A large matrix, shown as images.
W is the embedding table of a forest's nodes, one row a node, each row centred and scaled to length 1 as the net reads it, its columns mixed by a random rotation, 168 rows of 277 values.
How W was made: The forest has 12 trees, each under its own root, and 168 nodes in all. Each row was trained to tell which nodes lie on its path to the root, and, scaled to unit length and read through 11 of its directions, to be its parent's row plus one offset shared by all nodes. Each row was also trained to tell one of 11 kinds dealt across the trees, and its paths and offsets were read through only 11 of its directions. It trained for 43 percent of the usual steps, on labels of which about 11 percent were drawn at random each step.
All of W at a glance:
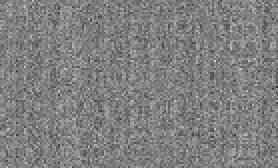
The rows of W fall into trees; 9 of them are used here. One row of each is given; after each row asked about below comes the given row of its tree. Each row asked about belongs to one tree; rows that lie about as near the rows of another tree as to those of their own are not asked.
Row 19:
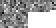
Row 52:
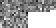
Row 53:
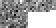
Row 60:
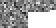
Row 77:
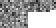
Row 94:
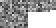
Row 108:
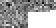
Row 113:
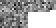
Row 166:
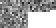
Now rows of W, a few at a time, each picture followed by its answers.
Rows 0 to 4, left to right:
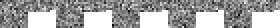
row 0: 52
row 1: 94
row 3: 52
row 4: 53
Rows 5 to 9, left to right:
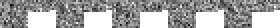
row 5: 19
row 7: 53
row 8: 113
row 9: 77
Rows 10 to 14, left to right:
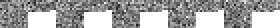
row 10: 60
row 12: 53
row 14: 77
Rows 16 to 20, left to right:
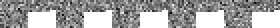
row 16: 108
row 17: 166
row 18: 94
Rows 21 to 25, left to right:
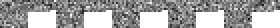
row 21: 108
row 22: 19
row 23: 60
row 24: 77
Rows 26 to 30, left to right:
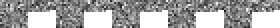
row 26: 108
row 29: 108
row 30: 166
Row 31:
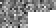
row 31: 19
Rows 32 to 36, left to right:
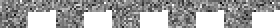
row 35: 19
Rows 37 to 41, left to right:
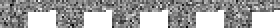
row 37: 19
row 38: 52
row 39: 108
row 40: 113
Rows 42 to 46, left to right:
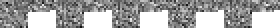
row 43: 113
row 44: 113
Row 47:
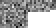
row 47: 113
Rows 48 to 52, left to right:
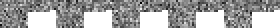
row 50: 60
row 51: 77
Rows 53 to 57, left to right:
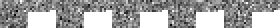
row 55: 94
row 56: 113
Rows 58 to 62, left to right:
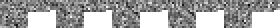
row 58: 52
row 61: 60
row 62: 166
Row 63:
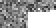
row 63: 166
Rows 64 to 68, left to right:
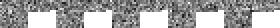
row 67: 53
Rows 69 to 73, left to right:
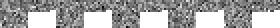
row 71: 166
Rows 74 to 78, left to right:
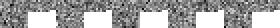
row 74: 19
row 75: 60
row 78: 113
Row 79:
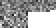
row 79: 52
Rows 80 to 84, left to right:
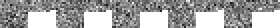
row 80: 113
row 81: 52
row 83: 53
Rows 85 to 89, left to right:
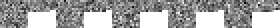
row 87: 52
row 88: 94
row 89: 19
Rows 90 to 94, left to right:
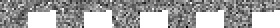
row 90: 19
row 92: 52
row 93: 113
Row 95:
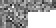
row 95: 113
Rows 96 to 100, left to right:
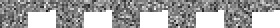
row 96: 166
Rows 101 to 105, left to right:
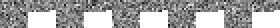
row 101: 166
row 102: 108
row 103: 60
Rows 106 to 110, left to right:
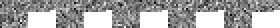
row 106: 166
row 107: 108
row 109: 108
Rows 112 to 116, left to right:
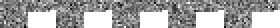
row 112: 94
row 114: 108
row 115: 53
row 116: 108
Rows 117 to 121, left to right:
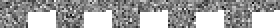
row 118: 113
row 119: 113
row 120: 166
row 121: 60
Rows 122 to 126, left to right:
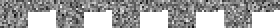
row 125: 94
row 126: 19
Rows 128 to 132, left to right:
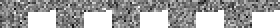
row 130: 53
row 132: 53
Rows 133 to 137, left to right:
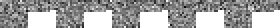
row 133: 94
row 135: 113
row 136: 60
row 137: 60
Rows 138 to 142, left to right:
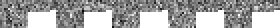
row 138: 108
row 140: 108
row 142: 19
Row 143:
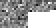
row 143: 19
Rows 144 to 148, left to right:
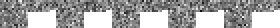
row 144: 53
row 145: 77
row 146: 94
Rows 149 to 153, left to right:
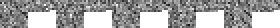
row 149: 60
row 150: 19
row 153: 166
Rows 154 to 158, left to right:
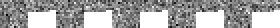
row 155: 19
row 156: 52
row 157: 113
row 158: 53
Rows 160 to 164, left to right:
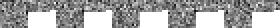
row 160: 52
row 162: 108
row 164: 19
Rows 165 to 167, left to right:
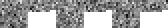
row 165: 77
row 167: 53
